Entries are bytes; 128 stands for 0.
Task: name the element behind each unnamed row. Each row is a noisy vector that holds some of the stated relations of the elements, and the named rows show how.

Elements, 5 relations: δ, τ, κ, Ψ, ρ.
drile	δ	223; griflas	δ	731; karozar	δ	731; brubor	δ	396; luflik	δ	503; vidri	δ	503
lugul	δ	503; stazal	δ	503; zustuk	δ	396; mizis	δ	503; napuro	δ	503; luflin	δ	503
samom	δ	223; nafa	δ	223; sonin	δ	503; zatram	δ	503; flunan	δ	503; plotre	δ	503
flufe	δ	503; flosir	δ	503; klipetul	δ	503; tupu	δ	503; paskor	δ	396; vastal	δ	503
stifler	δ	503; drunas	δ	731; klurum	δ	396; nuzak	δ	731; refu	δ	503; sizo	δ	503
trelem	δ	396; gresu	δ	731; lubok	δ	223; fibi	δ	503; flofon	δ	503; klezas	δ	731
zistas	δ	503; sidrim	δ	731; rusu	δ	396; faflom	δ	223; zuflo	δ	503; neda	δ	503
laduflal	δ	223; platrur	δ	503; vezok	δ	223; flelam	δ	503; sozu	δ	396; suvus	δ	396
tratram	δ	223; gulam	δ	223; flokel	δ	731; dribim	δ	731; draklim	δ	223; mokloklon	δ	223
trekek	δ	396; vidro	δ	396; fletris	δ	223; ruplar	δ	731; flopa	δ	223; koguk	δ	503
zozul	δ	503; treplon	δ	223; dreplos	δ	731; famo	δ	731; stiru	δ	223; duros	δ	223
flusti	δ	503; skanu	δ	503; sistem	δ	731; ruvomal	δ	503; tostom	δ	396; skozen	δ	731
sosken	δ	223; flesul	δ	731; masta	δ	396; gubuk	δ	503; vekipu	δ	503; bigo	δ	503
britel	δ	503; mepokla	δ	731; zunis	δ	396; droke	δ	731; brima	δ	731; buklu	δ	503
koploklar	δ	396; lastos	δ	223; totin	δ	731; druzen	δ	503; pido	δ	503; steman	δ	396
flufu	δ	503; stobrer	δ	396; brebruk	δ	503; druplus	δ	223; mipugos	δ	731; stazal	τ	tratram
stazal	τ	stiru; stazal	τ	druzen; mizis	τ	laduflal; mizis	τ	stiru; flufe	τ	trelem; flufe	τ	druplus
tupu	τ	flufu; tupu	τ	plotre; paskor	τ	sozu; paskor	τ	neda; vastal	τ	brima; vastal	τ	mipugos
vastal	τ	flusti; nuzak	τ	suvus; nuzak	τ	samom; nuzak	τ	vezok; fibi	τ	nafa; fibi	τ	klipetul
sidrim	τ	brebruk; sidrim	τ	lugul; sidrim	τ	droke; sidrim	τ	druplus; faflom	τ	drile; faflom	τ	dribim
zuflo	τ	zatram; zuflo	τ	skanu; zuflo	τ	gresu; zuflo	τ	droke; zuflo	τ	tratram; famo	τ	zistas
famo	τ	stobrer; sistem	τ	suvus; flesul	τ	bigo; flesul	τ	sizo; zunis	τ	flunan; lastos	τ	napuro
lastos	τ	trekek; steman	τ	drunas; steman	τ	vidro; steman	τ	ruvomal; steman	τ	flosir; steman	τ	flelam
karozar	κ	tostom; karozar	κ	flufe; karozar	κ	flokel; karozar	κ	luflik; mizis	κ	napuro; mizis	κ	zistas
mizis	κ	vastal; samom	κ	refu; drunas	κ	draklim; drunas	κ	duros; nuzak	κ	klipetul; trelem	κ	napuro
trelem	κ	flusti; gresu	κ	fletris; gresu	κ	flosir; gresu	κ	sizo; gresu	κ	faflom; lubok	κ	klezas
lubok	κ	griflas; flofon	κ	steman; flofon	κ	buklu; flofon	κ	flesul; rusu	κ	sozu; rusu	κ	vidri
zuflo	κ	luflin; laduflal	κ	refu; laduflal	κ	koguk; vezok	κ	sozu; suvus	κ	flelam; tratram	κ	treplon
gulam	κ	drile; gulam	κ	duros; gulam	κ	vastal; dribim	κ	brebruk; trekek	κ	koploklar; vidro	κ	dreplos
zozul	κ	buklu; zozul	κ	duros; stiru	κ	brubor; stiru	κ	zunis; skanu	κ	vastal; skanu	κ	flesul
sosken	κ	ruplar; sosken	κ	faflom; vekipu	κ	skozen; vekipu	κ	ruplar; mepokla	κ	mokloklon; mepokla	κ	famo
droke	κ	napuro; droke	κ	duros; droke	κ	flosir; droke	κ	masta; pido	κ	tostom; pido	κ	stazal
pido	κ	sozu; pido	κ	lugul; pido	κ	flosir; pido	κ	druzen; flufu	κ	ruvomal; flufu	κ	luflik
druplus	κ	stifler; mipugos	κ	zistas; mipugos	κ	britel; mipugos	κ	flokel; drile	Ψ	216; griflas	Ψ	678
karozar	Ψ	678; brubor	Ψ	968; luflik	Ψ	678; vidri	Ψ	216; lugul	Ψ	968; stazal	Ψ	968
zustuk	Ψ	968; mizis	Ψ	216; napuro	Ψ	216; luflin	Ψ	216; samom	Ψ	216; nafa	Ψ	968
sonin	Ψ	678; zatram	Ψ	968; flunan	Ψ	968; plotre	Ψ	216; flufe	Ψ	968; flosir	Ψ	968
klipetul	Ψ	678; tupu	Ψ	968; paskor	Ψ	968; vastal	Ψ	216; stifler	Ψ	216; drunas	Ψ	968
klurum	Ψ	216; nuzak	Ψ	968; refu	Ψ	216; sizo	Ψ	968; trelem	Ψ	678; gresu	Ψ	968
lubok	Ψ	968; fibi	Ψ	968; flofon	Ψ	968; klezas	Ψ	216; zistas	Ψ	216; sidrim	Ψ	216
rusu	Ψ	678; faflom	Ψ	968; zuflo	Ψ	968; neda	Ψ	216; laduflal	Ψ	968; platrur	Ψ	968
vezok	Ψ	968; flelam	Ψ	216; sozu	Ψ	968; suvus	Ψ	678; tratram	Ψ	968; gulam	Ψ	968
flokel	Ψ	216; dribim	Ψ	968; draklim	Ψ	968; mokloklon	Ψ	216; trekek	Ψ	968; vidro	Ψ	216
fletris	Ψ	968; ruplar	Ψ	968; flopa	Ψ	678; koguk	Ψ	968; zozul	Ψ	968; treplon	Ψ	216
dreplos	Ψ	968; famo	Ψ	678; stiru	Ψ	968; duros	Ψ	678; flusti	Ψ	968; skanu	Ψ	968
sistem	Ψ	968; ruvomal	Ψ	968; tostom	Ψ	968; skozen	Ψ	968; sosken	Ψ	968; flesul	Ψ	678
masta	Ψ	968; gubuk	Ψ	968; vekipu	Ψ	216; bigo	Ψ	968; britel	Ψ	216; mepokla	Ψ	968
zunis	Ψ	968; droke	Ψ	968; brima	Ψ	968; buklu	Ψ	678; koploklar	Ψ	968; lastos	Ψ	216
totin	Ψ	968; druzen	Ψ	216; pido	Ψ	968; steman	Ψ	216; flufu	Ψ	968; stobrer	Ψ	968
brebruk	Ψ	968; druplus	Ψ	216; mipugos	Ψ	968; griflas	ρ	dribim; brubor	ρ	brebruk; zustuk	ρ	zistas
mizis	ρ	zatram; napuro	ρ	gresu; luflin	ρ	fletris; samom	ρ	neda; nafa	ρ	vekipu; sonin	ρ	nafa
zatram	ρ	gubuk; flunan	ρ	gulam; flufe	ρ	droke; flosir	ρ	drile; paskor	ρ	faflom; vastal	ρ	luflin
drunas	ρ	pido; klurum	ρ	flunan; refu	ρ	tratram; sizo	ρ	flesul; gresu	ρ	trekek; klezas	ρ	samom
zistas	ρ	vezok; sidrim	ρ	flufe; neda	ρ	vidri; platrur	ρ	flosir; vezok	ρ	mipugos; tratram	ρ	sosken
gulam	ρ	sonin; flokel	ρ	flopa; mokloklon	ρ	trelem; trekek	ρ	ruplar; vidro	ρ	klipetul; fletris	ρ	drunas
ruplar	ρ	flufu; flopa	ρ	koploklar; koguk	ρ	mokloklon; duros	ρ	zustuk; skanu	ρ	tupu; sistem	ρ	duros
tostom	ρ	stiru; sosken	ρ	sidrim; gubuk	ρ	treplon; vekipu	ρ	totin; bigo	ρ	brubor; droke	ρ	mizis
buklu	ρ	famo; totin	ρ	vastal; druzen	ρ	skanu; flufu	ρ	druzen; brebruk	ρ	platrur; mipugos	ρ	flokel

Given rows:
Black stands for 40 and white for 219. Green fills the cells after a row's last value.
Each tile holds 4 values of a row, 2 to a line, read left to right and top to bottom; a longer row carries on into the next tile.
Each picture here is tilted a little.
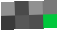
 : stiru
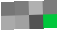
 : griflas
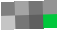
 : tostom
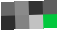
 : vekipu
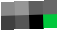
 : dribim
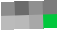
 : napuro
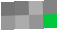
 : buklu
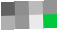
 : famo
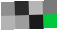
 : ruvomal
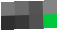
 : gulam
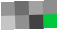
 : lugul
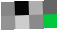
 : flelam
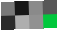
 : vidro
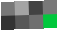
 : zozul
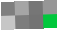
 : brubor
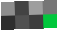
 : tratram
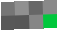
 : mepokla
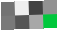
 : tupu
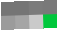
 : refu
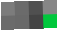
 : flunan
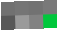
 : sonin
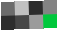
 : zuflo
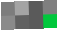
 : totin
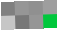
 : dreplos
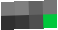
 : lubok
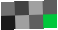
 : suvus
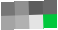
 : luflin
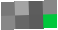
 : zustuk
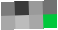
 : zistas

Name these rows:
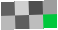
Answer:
zunis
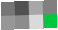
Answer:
treplon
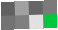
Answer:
sidrim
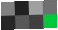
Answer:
vezok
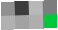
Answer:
drile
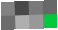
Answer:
neda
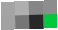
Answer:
brima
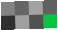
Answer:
trelem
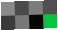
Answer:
drunas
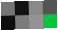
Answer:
samom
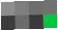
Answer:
skanu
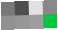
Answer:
duros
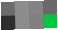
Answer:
rusu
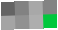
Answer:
flesul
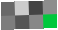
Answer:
paskor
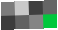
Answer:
pido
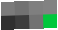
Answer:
sosken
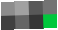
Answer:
trekek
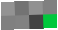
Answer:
zatram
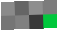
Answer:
bigo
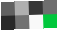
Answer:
mizis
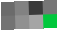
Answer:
klurum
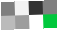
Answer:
vastal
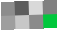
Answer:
klipetul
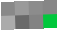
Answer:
fletris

